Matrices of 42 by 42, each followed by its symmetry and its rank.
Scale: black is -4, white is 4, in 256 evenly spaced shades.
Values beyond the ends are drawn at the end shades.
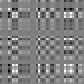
symmetric, rank one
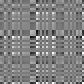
symmetric, rank one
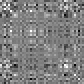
symmetric, rank three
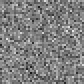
antisymmetric, full rank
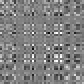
symmetric, rank three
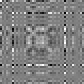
symmetric, rank two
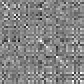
symmetric, rank five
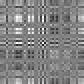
symmetric, rank two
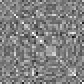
symmetric, rank five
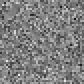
antisymmetric, full rank
